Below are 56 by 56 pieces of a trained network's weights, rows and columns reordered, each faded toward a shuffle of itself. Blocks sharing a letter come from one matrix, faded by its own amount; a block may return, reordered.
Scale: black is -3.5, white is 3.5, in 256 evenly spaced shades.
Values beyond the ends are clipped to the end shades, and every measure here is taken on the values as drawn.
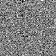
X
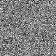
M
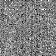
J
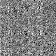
J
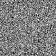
M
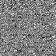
X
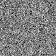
M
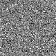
X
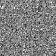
M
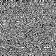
X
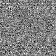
X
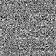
X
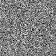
M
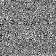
X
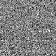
X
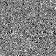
X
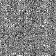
J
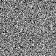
M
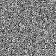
M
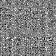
J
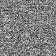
X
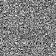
X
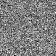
X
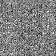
J
